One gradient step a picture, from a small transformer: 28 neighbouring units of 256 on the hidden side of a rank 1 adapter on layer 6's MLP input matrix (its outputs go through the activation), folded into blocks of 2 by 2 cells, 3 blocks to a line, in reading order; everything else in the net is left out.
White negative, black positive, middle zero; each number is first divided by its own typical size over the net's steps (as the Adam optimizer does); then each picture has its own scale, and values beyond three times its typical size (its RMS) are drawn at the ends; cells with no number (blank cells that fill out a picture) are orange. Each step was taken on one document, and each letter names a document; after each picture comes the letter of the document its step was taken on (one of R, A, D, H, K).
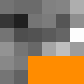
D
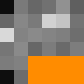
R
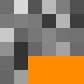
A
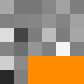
D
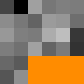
R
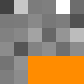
R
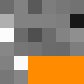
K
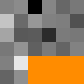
K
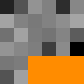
R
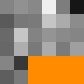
A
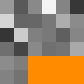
A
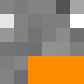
K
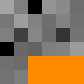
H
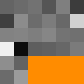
A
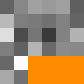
K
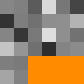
A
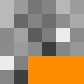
D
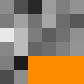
H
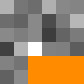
H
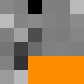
K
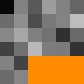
H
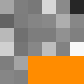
A
